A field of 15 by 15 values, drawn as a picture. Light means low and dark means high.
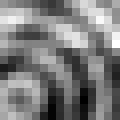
No row or column stands out. The bottom middle is the ninth with the highest average. Neither half mirrors the other. A horizontal seam about 40% of the way down splits the table, and the bottom part is higher. Concentric rings centre on the bottom left.
